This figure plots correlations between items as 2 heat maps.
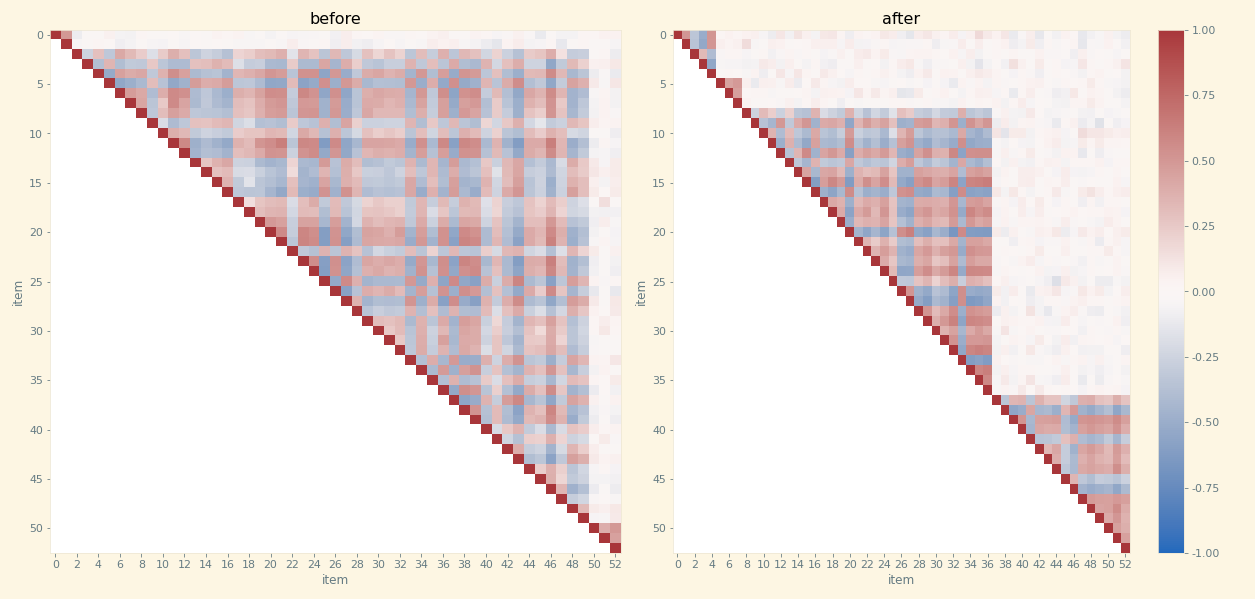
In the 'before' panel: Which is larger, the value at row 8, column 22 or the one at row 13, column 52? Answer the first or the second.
the second
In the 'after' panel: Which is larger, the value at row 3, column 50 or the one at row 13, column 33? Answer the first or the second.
the second
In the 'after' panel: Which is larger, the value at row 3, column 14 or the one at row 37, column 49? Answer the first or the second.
the second
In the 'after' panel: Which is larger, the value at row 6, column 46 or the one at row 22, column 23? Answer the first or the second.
the second
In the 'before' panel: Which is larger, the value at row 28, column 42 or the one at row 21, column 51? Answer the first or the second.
the first
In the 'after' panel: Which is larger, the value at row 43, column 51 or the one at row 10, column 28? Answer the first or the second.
the first
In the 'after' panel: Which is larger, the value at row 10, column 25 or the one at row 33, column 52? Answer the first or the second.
the second
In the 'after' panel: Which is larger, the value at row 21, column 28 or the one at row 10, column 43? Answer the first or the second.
the first
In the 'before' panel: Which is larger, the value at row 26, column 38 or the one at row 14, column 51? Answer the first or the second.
the first
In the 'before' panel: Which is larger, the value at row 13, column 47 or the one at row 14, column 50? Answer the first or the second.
the second
